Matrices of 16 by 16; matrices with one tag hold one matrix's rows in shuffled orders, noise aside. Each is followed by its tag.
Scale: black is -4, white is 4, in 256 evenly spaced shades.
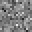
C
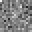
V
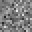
C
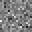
V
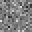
V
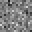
V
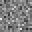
V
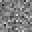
C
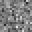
C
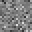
C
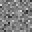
V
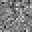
C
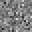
C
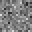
V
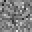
C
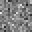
V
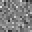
V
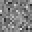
V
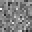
V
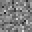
C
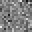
V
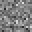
C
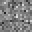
C
